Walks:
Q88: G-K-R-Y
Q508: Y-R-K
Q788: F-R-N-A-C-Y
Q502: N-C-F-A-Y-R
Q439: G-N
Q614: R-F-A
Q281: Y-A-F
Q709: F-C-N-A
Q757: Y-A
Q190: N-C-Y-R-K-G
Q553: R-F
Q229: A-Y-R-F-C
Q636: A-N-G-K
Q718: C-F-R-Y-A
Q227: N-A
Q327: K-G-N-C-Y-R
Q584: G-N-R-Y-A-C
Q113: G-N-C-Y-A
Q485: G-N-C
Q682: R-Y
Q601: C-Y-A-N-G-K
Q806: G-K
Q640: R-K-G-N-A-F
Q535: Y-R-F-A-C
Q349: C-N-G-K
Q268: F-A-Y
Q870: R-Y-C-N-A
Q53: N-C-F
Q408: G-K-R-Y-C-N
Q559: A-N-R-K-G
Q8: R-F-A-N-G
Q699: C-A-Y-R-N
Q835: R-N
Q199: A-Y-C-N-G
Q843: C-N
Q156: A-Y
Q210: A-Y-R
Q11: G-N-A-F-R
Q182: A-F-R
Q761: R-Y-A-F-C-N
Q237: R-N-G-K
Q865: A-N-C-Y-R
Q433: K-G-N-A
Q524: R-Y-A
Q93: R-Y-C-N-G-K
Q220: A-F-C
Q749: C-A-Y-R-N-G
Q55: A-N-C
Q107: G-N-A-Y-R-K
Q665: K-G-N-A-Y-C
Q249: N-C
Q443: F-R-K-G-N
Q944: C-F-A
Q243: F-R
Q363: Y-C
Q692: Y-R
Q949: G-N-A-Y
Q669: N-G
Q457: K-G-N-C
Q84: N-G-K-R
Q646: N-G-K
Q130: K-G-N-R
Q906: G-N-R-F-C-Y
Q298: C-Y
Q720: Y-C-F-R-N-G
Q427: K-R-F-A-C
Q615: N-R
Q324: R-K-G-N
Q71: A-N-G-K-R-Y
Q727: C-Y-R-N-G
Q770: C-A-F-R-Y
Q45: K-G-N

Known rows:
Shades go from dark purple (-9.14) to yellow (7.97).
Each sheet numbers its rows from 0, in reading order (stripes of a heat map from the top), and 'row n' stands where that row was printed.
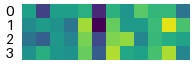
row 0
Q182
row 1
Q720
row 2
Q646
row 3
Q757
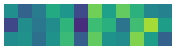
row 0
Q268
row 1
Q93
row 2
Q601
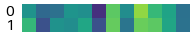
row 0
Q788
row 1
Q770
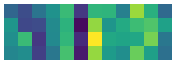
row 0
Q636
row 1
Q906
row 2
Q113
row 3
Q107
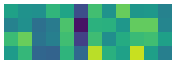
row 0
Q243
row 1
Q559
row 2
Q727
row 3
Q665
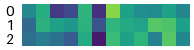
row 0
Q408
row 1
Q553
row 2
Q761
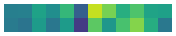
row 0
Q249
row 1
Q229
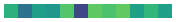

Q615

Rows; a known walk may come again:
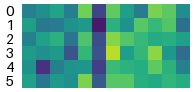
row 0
Q508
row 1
Q865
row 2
Q53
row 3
Q427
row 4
Q156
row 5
Q84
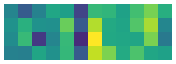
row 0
Q682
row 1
Q757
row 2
Q113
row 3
Q249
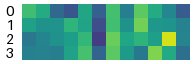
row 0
Q699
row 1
Q243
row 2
Q614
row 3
Q349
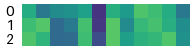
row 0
Q210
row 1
Q749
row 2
Q327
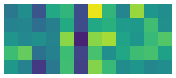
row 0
Q485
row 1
Q835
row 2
Q669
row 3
Q727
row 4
Q439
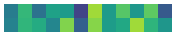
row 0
Q709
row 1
Q281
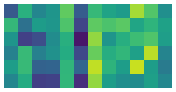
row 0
Q640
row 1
Q615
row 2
Q906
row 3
Q524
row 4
Q665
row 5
Q408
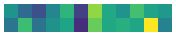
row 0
Q88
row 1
Q870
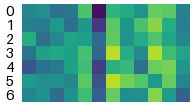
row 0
Q559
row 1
Q229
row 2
Q298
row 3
Q363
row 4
Q237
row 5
Q227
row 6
Q601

